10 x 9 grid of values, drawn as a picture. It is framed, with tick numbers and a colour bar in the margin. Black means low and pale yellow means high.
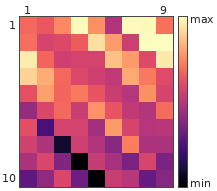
The bottom middle is the ninth with the lowest average. On average the colour sits 60% of the way up the scale. The ninth with the highest average is the top right. There is an overall slope up to the top.
